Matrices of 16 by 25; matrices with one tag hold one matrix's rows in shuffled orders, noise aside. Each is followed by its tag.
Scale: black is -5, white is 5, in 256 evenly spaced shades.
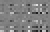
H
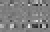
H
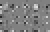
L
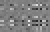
H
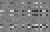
H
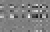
H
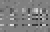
H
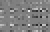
H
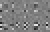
L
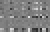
H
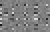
L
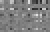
H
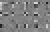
L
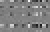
H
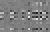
H
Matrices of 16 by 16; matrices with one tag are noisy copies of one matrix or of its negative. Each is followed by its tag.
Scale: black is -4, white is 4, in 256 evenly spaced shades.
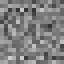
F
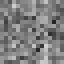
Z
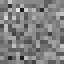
F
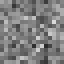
Z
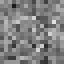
Z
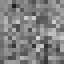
Z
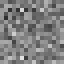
F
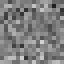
F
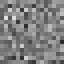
F
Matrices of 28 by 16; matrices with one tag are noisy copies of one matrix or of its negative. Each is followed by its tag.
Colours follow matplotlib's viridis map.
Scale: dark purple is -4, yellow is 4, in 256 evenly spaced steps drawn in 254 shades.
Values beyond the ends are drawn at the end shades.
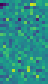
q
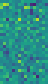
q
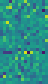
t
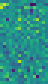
q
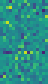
t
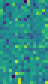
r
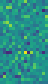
t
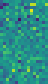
q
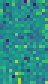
r
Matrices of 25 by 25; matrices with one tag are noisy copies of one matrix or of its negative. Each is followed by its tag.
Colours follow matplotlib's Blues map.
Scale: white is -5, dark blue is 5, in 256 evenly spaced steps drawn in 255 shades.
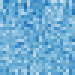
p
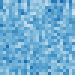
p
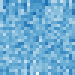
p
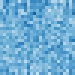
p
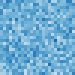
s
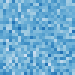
s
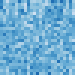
p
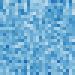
p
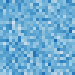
s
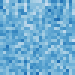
p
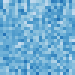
p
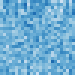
p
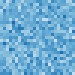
s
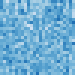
p
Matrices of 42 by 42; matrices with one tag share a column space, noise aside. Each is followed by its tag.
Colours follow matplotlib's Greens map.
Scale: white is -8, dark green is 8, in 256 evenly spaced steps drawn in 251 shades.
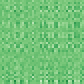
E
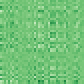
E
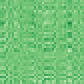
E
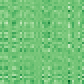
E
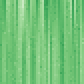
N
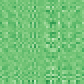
E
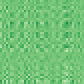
E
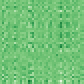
E
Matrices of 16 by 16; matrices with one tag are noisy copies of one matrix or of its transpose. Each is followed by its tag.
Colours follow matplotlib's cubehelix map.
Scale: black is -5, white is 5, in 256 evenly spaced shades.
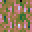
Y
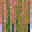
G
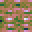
Y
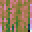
G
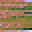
G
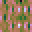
Y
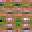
Y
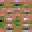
Y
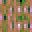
Y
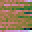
G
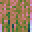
G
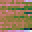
G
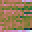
G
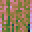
G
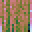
G
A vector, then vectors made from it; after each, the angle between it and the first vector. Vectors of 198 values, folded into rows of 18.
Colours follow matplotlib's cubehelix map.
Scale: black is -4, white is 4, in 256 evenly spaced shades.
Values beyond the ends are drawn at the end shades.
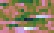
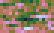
nearly parallel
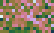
partly opposed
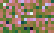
partly opposed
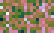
orthogonal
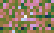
partly opposed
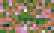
partly aligned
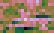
nearly opposite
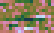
nearly parallel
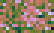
partly opposed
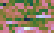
nearly parallel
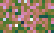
partly opposed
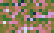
partly aligned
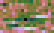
nearly parallel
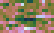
nearly parallel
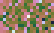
orthogonal
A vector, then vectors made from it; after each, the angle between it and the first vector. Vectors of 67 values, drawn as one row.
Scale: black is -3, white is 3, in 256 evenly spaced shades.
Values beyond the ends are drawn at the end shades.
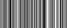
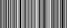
partly aligned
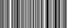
nearly opposite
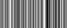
nearly opposite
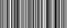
nearly opposite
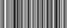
partly opposed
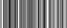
partly aligned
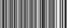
partly aligned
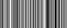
nearly opposite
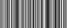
nearly opposite
